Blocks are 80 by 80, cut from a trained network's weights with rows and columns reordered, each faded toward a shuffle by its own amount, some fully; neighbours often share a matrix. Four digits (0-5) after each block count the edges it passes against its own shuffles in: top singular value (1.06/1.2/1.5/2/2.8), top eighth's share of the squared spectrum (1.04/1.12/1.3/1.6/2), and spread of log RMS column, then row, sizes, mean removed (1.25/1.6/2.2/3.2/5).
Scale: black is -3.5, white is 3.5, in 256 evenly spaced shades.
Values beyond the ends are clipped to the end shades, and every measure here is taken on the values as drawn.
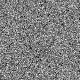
0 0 0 0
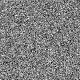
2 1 0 0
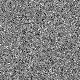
1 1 0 0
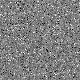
0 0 0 0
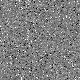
0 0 0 0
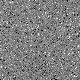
0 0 0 0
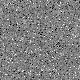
0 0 0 0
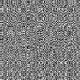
4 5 3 2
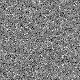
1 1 0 0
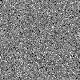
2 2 0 0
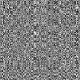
4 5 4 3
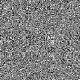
3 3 2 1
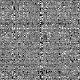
3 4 3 2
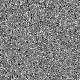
2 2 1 0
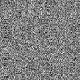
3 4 2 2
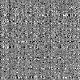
3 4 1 3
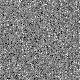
1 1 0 0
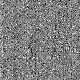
2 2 0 1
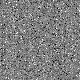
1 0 0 0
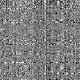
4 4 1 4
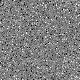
0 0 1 0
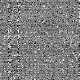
3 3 3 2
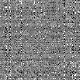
3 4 3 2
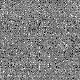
2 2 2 0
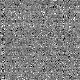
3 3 2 1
